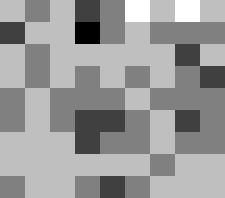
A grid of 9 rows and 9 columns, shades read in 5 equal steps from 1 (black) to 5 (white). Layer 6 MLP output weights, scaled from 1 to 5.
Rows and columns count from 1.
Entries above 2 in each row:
8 7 8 8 9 6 8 9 8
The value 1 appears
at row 2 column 4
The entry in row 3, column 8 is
2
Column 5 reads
3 3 4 4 3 2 3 4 2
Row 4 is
4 3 4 3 4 3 4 3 2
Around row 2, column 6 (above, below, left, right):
5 4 3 3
